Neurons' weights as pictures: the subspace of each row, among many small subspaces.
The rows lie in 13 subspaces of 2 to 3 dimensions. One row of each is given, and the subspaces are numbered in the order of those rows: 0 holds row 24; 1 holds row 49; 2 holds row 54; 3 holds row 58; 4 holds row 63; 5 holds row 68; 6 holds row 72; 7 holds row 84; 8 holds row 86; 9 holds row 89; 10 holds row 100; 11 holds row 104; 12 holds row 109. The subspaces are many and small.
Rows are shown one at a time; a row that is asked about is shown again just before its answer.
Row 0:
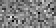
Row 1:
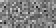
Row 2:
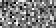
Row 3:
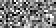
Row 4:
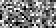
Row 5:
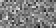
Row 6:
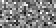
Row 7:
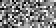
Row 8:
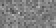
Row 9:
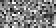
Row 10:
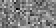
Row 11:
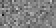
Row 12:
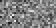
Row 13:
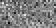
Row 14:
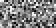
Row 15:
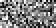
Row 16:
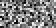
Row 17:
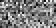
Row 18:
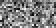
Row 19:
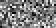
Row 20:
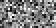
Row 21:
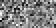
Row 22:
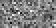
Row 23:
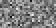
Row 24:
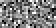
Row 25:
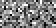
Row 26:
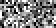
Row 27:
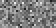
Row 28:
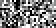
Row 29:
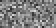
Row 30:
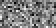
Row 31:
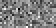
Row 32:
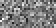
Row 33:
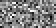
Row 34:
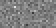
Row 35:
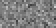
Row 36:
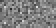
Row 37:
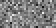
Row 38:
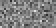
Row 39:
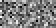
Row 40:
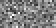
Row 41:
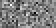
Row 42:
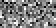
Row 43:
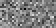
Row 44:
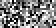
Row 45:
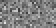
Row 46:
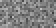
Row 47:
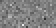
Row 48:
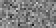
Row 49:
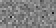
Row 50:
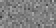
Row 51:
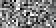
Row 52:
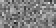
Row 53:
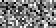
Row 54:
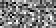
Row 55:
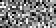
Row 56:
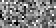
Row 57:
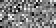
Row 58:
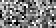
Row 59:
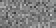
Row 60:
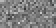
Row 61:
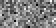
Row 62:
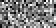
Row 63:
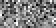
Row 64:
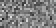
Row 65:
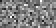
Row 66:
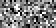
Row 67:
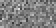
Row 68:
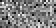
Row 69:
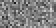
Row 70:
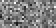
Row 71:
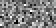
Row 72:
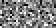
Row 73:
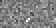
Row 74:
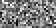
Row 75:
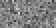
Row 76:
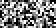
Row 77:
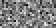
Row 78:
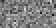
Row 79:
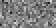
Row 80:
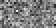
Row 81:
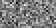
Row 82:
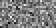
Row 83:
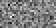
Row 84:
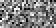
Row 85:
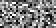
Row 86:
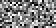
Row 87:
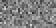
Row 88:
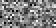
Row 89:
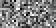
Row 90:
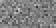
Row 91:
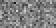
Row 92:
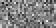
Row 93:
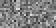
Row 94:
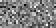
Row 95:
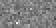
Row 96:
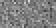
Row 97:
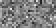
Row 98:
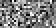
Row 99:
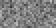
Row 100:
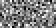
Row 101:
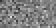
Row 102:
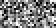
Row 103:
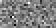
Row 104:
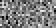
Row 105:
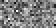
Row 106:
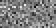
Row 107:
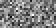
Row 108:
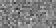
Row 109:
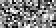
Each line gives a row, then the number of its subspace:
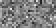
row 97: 0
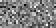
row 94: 11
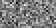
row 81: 9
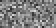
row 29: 10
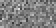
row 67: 7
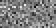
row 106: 11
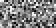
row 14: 10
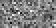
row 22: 12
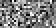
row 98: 12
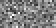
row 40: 12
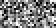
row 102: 4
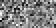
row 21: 7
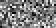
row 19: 11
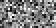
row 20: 12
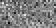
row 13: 5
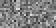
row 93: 9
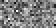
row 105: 8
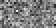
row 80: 8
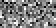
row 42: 10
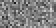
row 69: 11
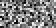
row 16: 7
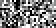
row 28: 9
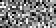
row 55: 11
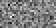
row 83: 12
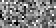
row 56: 3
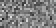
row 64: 7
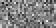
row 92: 5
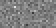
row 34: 10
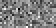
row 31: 0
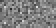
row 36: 0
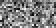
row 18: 3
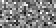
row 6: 6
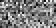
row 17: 5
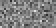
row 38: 10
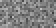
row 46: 6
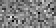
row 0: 0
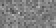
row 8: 12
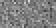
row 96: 11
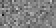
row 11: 12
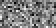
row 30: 3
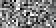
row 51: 9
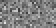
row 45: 0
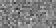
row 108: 12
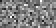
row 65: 1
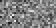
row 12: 6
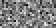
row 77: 6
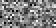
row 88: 8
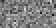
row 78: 6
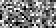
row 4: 3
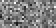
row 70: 3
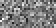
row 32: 7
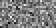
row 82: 2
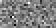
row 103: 1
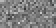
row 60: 6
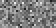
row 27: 4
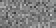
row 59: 11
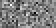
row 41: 9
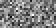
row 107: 8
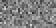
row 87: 0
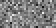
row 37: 8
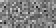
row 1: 0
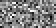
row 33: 2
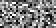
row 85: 2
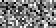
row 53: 11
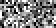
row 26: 8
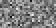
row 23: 8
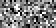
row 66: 9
